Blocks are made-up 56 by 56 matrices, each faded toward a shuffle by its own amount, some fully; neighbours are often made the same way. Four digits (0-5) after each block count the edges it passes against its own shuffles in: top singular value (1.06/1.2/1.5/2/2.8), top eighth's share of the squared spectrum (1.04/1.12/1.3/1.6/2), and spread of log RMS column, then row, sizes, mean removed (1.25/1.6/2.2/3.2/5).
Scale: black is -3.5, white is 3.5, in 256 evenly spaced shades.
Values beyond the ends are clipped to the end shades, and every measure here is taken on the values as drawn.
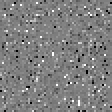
2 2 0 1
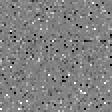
2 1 0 0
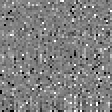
4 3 1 1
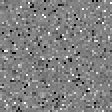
1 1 0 0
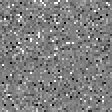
2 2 0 0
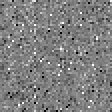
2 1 0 0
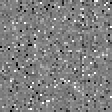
2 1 0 0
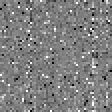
3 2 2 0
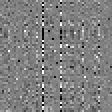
4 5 3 1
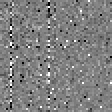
3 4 2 0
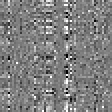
4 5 3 2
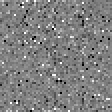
1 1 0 0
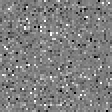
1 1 1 0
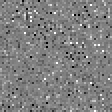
0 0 0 0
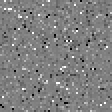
0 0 0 0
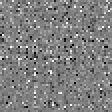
2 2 1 2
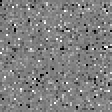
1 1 0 1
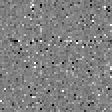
2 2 0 1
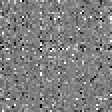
2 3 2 2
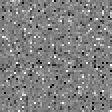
2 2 1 0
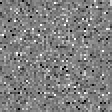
2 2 0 1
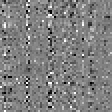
4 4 3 2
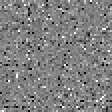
2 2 1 1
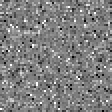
1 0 0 0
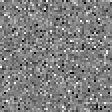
3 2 0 0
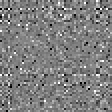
4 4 2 2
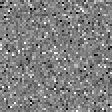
0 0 0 0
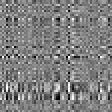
5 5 3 4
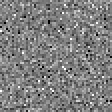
2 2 0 0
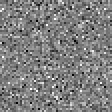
0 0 0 0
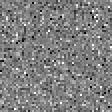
1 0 0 0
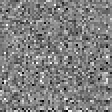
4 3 1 2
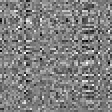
4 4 3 3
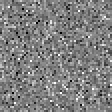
0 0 0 0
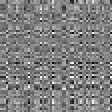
5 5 4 4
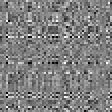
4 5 3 3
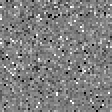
1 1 0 0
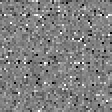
2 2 0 1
